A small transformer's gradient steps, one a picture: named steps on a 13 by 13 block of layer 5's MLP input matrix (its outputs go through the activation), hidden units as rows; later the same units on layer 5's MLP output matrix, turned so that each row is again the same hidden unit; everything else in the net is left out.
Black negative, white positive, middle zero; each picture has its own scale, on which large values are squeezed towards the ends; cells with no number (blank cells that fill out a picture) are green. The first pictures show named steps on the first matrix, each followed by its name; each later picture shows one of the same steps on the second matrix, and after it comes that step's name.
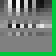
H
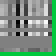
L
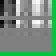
H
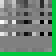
L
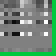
L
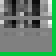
H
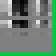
H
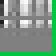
H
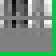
H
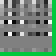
L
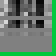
H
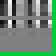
H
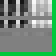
H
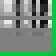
H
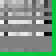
L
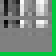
H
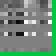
L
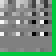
L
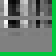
H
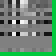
L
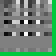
L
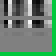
H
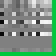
L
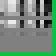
H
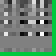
L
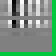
H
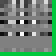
L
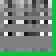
L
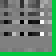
L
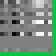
L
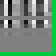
H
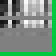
H
